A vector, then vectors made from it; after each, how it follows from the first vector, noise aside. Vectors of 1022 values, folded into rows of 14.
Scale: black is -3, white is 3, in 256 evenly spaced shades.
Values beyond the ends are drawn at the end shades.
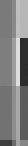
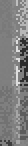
partly zeroed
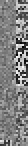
sign-scrambled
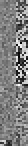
sign-scrambled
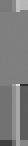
partly zeroed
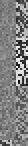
sign-scrambled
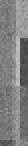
shrunk
